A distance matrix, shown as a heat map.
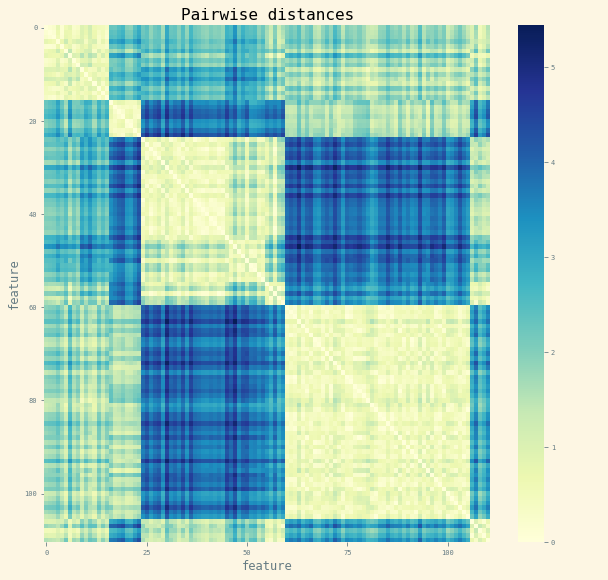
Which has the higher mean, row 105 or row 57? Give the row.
57
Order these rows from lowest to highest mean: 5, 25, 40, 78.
5, 78, 40, 25
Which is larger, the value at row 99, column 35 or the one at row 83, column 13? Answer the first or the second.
the first
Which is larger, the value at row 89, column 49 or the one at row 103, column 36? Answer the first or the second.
the second
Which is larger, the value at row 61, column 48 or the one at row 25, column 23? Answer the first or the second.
the second
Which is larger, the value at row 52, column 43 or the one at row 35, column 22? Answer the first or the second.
the second
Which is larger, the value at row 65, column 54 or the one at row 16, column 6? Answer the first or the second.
the first
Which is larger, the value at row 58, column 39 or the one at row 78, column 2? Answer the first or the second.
the second
